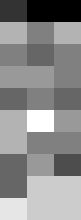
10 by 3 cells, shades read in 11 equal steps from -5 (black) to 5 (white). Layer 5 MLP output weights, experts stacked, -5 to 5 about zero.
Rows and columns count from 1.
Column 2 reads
-5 0 -1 1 0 5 0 1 3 3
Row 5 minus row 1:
2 5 4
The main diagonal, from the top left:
-3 0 0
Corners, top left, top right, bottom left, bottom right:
-3 -5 4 3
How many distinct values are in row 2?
2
